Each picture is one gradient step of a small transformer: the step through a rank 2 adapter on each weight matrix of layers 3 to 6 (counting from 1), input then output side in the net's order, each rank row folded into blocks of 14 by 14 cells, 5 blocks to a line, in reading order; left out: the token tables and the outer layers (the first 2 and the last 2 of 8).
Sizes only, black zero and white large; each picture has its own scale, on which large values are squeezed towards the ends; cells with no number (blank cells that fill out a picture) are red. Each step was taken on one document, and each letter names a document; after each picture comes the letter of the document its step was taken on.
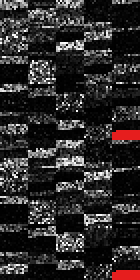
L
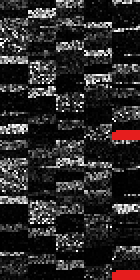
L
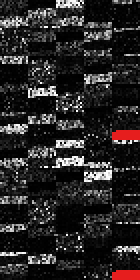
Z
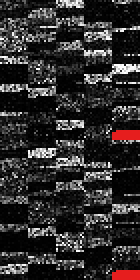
L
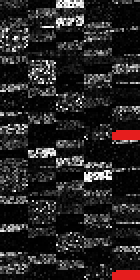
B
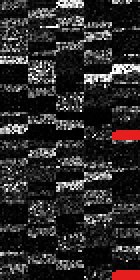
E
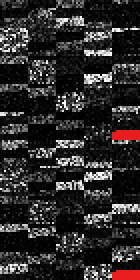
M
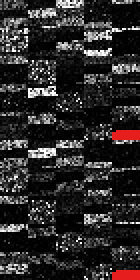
B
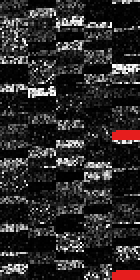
Z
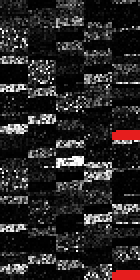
Z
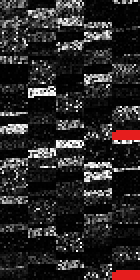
Z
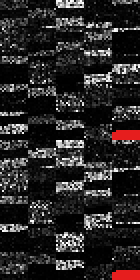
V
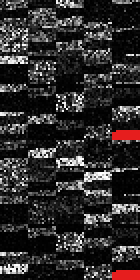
M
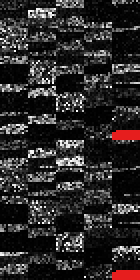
L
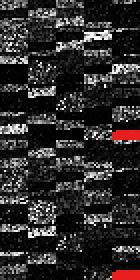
E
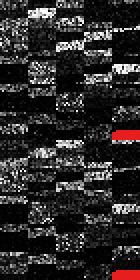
L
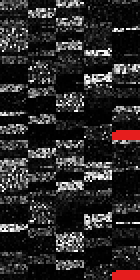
V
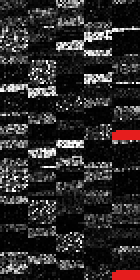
B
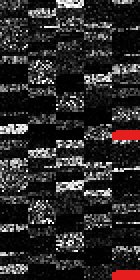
V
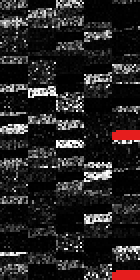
Z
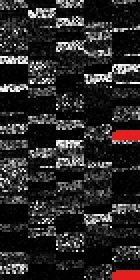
L
